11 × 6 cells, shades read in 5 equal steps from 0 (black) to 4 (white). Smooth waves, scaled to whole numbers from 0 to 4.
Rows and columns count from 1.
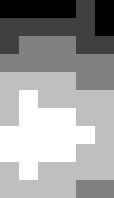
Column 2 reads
0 1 2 2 3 4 4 4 4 4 3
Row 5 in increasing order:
2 2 3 3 3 3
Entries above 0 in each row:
1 5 6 6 6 6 6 6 6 6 6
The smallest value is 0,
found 6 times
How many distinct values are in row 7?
2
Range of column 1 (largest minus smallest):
4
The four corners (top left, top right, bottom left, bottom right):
0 0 3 2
